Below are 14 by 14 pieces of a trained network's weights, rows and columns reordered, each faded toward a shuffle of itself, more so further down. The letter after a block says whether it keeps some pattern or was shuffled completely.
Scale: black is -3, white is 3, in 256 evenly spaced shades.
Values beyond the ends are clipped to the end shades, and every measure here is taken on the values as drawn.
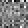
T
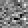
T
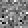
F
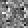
T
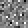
F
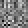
T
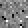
F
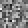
T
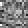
T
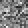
F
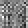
T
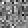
T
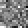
T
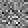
T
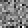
T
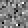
F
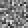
F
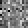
T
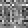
T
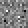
F
